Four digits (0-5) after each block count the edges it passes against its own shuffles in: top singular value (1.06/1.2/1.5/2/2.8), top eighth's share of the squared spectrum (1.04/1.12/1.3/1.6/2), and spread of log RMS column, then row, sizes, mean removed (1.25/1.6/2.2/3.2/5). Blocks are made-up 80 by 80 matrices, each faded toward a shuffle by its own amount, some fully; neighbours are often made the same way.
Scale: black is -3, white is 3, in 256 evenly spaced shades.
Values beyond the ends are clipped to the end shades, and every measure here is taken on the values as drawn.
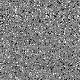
3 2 1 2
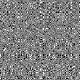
4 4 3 3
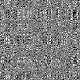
4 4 2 2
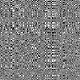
5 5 3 3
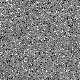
2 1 0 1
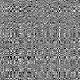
5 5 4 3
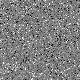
0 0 0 0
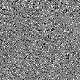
3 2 1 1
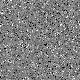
0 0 0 0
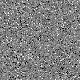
3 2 0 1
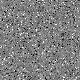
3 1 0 0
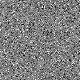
3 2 1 1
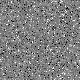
2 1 1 0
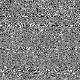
2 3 0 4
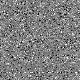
1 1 0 2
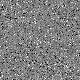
0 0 0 0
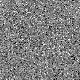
2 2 0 0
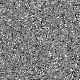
1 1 0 0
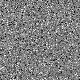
1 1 0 0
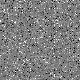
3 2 1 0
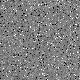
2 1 0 0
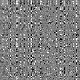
5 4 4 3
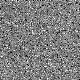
1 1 0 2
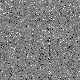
1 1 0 0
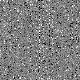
2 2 2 0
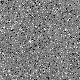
0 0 0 0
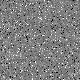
0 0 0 0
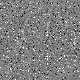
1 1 1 0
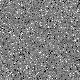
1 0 0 0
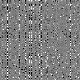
5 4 3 2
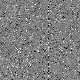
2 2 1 0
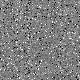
2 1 0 0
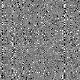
4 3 2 1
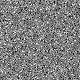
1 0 0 0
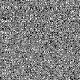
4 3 1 2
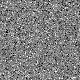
2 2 0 0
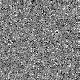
3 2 0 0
